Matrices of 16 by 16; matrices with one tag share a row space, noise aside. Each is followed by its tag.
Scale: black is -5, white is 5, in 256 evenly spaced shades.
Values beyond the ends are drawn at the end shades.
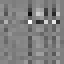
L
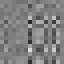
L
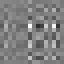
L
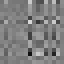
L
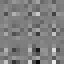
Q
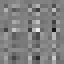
Q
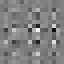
Q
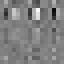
Q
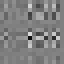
L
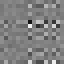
L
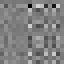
L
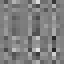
Q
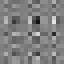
Q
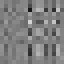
L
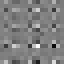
Q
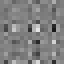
Q
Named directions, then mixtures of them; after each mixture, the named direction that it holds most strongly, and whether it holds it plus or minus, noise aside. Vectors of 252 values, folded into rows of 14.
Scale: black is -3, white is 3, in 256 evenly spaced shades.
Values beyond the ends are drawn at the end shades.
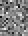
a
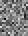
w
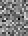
w, minus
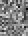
a, plus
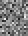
w, minus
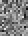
w, plus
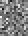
a, minus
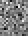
a, minus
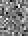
a, minus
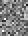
w, minus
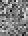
w, minus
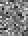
a, minus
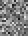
w, minus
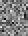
w, plus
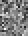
a, plus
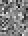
a, plus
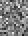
a, minus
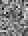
a, minus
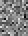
w, plus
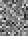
w, plus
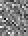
w, plus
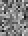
w, plus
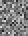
w, plus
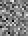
w, minus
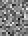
w, minus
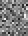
w, minus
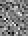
a, plus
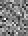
w, minus
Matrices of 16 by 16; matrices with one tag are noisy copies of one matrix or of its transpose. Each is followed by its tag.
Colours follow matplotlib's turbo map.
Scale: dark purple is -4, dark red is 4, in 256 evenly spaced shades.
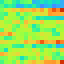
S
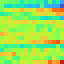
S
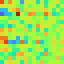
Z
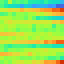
S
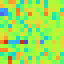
Z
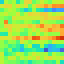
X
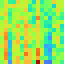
X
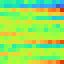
S
